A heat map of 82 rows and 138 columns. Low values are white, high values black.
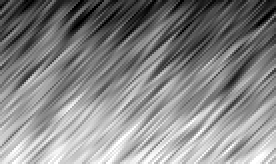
No row or column stands out. Overall the values sit about 50% of the way up the scale. The grain runs diagonally up to the right. The field climbs toward the top.
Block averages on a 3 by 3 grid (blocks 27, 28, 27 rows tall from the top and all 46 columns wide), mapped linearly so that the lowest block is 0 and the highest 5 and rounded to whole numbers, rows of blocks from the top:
5 5 5 | 2 2 3 | 0 0 0
